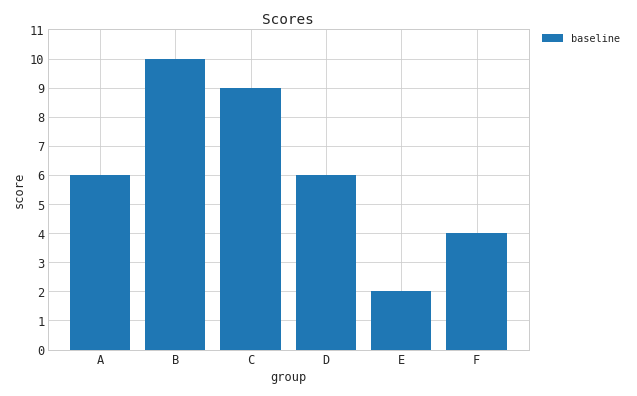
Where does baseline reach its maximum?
B
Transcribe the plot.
Title: Scores
x-axis: group, ticks A B C D E F
y-axis: score, ticks 0 1 2 3 4 5 6 7 8 9 10 11
Legend: baseline
Values:
baseline: 6 10 9 6 2 4
